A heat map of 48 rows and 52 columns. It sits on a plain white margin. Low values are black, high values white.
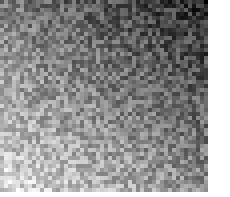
Ninth with the lowest average: top right. Mirror symmetry: none. Stripes: none. Ninth with the highest average: bottom left. Slope: up to the bottom left. Grain: fine.
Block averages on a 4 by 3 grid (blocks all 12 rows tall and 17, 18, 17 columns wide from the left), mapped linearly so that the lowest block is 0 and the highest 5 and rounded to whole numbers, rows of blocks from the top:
210
321
432
543
